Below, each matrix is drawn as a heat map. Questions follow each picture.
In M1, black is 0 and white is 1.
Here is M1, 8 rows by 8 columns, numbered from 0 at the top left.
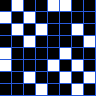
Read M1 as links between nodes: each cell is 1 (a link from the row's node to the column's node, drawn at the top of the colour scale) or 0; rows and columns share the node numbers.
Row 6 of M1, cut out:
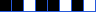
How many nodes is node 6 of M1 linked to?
3
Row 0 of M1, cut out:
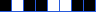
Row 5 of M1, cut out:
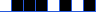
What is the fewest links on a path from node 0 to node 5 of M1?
1
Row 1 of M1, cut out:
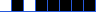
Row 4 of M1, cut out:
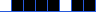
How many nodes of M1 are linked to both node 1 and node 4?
1
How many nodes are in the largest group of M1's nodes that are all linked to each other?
3
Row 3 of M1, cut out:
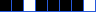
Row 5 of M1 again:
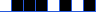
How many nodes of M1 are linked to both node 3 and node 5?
0
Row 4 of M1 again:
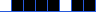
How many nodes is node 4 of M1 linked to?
2
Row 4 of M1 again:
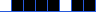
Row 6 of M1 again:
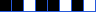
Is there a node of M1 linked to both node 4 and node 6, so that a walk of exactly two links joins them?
yes
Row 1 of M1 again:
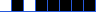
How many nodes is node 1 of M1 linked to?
2
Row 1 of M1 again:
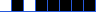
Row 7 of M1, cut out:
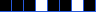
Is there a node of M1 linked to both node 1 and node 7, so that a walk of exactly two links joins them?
no
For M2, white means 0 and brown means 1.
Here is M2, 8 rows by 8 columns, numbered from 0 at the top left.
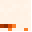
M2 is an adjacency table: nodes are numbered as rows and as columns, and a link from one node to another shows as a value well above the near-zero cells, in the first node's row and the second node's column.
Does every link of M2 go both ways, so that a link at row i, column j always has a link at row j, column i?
no
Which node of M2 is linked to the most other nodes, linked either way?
node 6
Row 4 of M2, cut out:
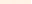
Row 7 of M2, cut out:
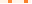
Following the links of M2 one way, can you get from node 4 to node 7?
no
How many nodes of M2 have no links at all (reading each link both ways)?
2
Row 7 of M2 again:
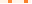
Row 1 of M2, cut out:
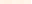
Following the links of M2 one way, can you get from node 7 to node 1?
yes
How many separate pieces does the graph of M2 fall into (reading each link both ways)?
3
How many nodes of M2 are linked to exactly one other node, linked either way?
3
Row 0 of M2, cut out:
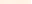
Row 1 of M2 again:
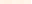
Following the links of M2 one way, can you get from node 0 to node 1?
no
